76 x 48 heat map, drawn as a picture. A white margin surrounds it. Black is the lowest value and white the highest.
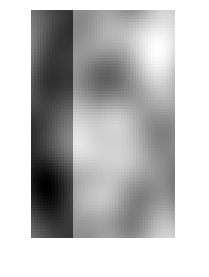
Lone odd cells: none. Ninth with the highest average: top right. Ninth with the lowest average: bottom left. Seam: vertical, 30% of the way across, the right part higher.
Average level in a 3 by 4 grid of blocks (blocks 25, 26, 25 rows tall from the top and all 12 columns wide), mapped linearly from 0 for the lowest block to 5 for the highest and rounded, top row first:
1 2 3 5
1 4 4 3
0 3 3 3
